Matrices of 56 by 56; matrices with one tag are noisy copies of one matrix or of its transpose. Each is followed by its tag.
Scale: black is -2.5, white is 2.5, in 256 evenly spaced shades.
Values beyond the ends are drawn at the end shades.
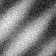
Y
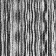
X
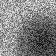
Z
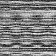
X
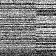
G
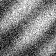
Y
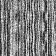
X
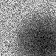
Z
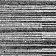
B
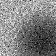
Z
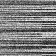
B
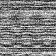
X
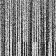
B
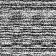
X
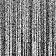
B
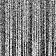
B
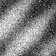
Y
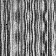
X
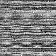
X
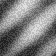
Y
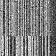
G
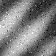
Y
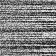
B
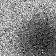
Z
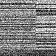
G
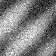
Y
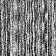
X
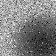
Z
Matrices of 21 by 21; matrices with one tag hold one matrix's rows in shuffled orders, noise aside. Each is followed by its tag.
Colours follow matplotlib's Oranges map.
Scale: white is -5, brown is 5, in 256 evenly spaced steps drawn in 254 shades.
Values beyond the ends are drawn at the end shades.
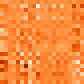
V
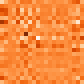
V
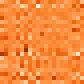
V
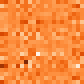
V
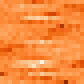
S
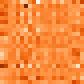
V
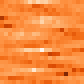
S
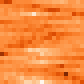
S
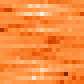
S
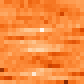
S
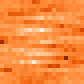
S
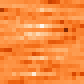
S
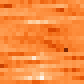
S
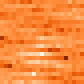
S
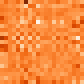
V
